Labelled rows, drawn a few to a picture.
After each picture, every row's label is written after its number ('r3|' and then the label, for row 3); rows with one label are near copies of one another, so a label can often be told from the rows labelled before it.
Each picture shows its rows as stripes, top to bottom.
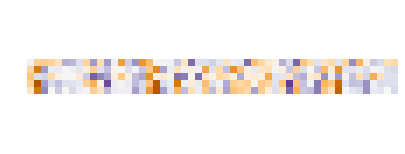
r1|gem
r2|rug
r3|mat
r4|rug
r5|rug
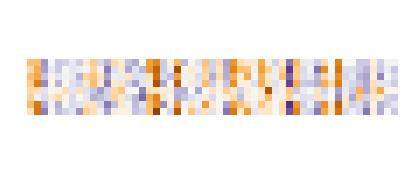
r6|rug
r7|rug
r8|rug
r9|rug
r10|mat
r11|mat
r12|rug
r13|rug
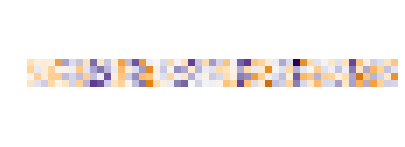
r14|gem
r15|mat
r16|gem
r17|mat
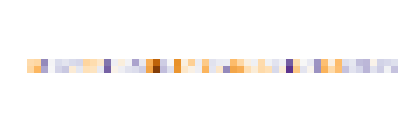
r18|rug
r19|rug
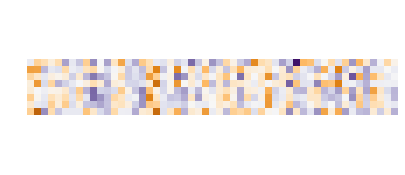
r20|gem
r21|rug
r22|mat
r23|rug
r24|mat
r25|mat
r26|mat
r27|rug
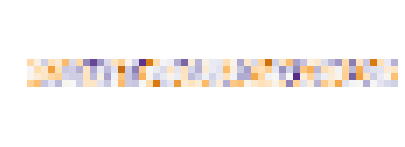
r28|mat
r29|gem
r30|gem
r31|rug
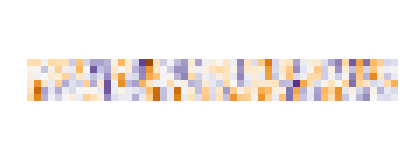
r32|mat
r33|mat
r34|mat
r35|gem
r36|rug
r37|rug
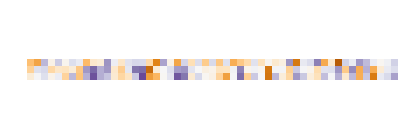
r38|rug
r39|mat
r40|mat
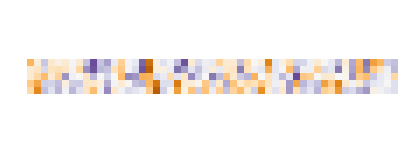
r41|mat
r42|mat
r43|gem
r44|rug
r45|rug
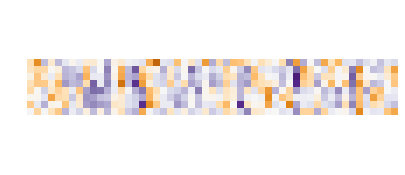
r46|rug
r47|gem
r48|gem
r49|gem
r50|mat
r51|mat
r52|mat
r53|gem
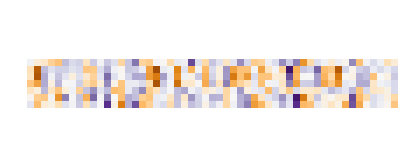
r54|gem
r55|rug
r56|rug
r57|rug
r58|mat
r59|gem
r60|gem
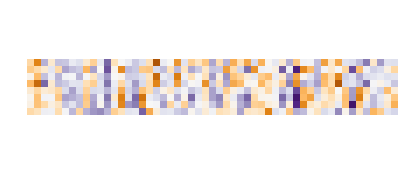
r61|rug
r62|gem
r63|rug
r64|rug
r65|gem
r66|gem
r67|gem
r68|mat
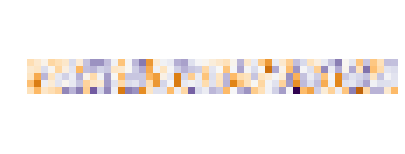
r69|mat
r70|mat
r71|rug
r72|rug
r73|gem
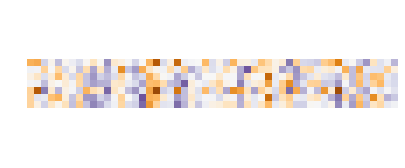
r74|rug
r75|gem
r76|mat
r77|mat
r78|rug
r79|mat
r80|mat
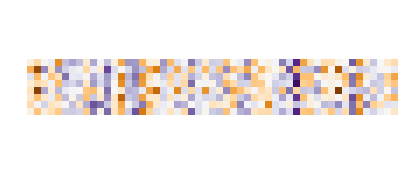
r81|gem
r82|rug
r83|gem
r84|gem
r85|rug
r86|gem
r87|mat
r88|gem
